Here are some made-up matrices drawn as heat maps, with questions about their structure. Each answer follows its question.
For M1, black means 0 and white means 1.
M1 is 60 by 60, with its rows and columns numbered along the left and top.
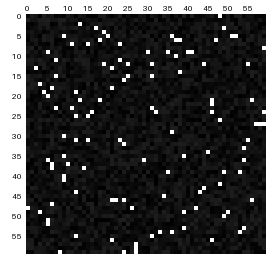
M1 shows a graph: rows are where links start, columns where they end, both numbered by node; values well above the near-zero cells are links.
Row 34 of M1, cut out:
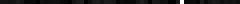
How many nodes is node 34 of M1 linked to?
1
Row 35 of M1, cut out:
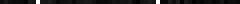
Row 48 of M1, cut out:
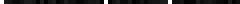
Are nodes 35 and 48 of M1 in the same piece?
no
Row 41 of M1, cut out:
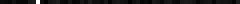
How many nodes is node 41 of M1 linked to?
1
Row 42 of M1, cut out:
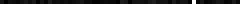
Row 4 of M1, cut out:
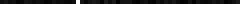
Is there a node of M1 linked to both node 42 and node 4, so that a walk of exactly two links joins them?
no
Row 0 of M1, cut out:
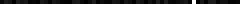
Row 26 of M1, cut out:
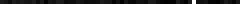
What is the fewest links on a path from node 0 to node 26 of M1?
2
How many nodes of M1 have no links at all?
2
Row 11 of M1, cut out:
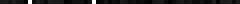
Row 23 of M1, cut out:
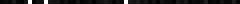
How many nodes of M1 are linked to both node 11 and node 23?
1
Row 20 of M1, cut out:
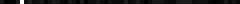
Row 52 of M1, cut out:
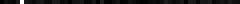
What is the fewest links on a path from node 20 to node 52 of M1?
2
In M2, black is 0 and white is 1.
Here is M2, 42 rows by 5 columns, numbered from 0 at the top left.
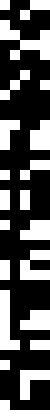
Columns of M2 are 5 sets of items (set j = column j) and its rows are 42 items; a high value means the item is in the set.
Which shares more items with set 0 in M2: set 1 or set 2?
set 2
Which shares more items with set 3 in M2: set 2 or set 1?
set 2
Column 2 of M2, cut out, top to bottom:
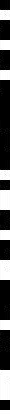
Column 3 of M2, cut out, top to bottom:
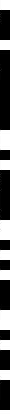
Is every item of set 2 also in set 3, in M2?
no
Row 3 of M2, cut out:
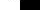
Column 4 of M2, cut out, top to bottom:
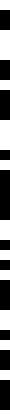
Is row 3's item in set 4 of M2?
yes
